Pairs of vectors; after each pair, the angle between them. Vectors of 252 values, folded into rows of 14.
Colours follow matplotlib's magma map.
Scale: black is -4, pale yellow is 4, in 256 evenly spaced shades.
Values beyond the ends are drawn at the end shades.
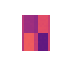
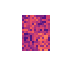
partly opposed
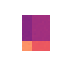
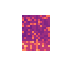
partly aligned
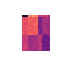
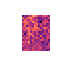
partly aligned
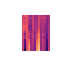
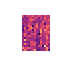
partly opposed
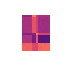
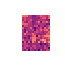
partly opposed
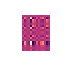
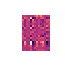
nearly parallel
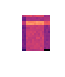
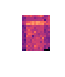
nearly parallel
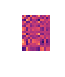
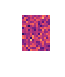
partly opposed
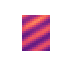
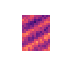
nearly opposite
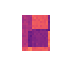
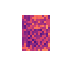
partly aligned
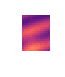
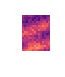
nearly parallel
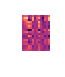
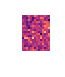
partly opposed
